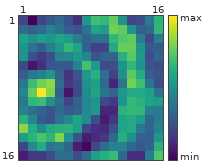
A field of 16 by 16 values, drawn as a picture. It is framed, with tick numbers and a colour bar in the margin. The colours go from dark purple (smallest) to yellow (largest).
Rings spread out from the middle left. No row or column stands out. On average the colour sits 40% of the way up the scale. No overall slope runs across the table.
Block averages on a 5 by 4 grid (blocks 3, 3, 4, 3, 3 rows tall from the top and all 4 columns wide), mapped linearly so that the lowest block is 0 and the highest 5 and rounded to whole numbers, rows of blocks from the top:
1 1 5 2
0 3 2 2
5 0 2 4
3 2 0 3
2 0 2 1
